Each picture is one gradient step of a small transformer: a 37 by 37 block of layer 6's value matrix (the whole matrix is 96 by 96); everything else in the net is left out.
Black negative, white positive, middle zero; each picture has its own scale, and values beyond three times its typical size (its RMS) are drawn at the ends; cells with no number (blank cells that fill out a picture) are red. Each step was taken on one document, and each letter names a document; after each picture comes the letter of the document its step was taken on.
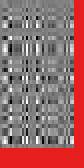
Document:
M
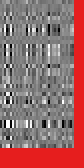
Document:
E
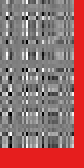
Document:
M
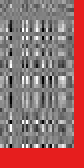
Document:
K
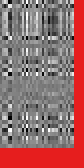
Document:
M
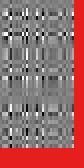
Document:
M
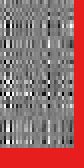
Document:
E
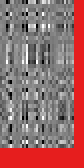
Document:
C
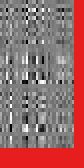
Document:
C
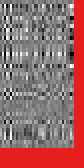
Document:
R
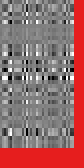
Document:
M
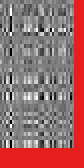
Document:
K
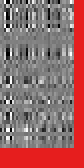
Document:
E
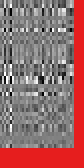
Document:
K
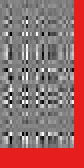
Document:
M
